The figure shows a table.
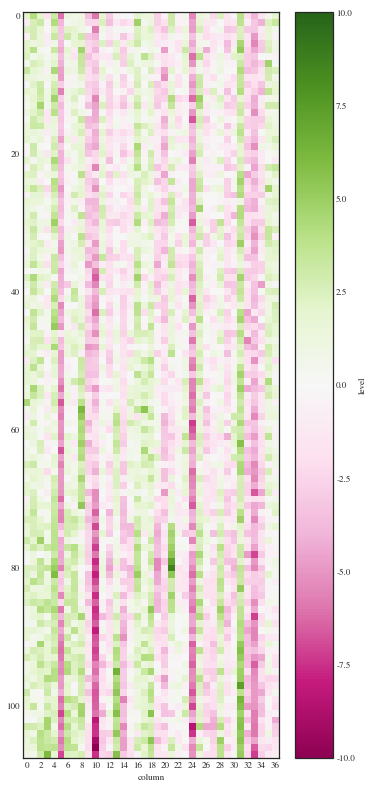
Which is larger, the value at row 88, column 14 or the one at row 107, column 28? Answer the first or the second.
the second
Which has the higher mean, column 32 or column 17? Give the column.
17
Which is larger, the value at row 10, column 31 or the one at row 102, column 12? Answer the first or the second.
the first
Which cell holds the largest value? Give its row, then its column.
80, 21
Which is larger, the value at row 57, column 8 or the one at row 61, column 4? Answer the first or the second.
the first
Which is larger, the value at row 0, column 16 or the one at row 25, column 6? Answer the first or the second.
the first
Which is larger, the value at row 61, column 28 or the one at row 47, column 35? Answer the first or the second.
the second
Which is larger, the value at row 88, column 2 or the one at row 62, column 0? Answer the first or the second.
the first
